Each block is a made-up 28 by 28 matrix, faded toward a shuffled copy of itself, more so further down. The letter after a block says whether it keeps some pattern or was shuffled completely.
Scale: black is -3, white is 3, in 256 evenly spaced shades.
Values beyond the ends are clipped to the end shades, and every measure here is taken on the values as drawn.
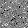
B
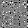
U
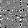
U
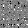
U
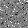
B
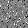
B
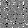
U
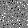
B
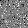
B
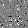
U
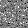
B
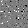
U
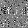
U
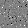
B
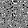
U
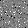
B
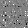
U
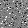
B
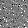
B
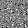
B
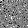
B
